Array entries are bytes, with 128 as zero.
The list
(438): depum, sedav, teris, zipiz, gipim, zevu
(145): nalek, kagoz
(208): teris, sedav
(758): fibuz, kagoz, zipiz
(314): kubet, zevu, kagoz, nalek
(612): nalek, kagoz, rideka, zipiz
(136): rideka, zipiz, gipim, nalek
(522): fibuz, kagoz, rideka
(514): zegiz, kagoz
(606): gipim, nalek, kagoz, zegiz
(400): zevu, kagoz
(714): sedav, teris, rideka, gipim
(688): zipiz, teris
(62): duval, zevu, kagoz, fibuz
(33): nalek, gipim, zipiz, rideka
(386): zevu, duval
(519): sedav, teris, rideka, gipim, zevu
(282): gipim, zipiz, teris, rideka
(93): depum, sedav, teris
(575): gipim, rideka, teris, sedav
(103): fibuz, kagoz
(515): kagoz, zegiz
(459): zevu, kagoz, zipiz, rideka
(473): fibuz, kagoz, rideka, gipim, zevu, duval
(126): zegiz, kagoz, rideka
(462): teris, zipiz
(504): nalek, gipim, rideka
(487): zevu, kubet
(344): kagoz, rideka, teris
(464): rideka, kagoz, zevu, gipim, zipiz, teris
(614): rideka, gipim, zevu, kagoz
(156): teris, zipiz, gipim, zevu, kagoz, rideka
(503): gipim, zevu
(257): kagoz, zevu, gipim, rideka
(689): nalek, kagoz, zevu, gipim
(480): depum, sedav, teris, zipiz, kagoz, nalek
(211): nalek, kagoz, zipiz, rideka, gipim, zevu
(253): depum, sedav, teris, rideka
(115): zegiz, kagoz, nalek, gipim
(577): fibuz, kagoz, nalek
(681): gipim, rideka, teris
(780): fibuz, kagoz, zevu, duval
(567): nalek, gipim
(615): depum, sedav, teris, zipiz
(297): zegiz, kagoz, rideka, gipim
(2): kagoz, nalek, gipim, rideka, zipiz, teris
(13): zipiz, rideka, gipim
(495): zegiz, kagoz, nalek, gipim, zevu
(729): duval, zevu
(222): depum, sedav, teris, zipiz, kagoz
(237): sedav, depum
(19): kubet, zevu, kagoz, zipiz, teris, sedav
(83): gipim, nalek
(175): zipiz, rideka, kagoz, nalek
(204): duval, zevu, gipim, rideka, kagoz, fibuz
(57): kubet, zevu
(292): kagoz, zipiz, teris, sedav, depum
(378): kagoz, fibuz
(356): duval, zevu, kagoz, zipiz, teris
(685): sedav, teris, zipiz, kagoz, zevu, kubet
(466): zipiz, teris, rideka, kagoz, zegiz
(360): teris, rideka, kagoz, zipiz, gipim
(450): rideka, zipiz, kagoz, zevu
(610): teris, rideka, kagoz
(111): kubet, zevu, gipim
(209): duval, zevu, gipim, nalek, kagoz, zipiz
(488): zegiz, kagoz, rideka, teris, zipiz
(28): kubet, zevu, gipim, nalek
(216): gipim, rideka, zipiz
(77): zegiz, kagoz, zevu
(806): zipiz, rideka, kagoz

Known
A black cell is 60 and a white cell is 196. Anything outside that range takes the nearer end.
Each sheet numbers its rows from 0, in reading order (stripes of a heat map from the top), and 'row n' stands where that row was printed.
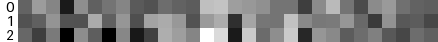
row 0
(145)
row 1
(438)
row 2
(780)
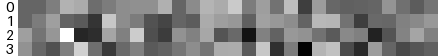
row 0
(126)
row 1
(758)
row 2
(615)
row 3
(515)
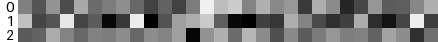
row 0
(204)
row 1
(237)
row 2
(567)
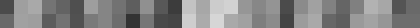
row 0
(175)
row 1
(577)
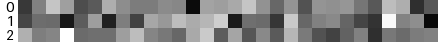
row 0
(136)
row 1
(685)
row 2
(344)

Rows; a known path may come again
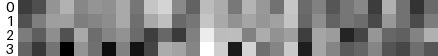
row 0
(257)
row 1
(156)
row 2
(204)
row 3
(780)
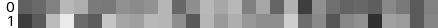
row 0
(126)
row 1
(33)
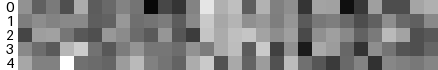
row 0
(378)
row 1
(610)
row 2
(175)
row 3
(466)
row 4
(344)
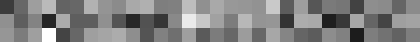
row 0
(459)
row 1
(62)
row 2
(464)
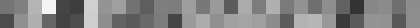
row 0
(488)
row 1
(209)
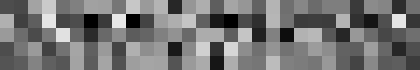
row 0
(13)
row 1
(237)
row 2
(515)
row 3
(689)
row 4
(438)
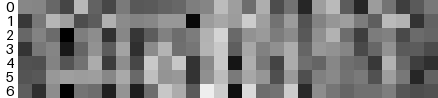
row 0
(514)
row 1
(136)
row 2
(400)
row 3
(450)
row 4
(111)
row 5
(297)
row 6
(473)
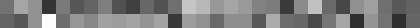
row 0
(145)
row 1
(714)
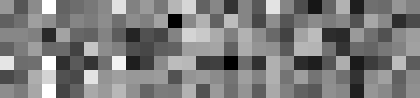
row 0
(253)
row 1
(567)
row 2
(103)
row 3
(758)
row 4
(93)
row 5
(216)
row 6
(2)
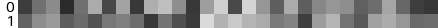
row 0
(495)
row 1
(577)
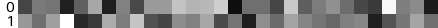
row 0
(685)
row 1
(615)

